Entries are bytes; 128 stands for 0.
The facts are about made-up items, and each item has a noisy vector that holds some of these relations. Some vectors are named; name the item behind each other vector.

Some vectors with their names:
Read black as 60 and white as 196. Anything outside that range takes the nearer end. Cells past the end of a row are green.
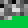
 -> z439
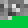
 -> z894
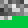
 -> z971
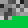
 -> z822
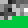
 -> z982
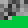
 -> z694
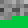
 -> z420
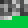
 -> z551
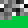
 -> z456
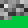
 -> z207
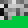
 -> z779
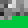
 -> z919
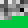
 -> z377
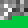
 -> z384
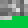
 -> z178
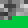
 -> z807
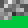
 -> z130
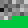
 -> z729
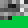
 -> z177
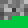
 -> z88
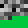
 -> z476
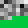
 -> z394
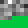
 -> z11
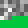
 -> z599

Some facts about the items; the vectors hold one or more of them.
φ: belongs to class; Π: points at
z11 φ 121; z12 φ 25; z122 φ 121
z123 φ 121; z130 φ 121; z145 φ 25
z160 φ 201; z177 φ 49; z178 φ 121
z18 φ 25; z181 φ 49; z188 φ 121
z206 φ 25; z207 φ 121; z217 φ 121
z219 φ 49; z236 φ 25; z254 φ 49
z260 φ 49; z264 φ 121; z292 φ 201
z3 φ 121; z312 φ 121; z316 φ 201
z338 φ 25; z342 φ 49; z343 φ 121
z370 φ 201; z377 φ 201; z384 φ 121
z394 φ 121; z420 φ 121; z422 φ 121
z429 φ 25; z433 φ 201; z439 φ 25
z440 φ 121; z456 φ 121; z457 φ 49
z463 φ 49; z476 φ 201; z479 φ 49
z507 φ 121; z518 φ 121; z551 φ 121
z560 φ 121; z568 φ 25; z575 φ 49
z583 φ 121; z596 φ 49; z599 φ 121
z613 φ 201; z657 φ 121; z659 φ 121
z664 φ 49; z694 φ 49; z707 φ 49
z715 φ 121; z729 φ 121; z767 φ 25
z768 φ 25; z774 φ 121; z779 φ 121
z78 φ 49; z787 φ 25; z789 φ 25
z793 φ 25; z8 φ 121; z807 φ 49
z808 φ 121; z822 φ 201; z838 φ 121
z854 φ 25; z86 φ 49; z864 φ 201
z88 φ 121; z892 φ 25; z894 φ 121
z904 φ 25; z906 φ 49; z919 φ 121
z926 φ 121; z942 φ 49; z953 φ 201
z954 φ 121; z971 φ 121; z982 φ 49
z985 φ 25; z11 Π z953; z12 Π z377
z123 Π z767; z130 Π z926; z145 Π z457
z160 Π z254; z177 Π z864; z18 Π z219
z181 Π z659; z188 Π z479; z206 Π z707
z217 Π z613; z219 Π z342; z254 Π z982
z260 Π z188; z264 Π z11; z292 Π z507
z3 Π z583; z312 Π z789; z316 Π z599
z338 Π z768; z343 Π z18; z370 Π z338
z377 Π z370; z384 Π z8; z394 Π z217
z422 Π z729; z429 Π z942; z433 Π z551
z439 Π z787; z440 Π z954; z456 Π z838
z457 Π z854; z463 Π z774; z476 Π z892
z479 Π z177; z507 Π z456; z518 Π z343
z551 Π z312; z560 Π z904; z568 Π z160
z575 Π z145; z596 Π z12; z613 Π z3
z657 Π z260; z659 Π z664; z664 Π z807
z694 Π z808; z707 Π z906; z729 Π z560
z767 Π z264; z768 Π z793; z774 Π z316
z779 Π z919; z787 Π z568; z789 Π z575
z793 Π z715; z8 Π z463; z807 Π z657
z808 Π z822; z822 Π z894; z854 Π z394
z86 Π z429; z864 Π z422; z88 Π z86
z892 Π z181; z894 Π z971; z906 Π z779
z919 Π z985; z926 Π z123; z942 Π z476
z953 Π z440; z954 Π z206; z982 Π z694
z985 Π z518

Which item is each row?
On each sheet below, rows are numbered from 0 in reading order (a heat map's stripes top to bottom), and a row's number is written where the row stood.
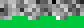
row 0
z715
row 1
z463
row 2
z316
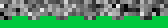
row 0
z219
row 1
z904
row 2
z206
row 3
z479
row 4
z433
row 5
z292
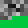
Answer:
z575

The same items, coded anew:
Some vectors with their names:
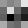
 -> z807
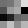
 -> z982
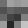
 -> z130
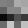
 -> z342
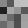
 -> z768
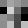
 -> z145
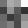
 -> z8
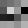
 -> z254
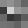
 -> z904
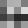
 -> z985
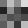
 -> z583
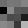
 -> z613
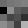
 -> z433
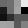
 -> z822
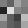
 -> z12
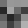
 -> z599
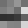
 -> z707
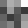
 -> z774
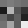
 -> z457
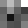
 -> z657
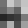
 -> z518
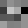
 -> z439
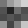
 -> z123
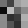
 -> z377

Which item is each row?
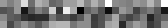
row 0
z892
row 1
z779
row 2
z568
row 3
z88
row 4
z429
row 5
z659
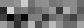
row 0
z864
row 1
z767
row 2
z236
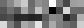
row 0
z953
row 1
z694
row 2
z596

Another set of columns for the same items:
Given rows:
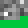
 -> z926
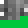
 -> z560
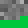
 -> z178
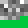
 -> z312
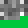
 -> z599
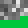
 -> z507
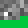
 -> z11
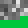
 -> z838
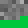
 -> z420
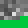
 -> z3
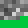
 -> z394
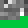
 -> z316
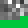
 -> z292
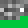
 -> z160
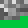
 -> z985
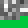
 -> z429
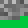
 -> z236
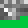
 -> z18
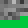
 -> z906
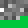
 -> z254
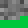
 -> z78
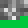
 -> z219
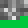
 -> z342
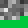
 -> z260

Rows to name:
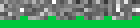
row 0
z568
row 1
z854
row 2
z707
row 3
z177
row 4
z892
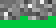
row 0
z440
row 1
z206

